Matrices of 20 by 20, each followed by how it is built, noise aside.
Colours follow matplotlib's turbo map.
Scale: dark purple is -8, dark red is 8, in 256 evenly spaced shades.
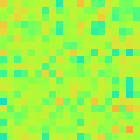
low rank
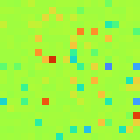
sparse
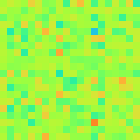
low rank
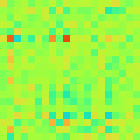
low rank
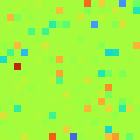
sparse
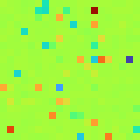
sparse
